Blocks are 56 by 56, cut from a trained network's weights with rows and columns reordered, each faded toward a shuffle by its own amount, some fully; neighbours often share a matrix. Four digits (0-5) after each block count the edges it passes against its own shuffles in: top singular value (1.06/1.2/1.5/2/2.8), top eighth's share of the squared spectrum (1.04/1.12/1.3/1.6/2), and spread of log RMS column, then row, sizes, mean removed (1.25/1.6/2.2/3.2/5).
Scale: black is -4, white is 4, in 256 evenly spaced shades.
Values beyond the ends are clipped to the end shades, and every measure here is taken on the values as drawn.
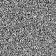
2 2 0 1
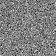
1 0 0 0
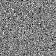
2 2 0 0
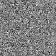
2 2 1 1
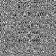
3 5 2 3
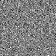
2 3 1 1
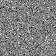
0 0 0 0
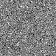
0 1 0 0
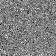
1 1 0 0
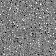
1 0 0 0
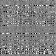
3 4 0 4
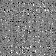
2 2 0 2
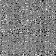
2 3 0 3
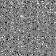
2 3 0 2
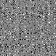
2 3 0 2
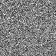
1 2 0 0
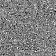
1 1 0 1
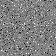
0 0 0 0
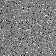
0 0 0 0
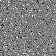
0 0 0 0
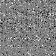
1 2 0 2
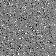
0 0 0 0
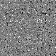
1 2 1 0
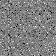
1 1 1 0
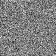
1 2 0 0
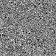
2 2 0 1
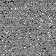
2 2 0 0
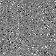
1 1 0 1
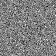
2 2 0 0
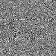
3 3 1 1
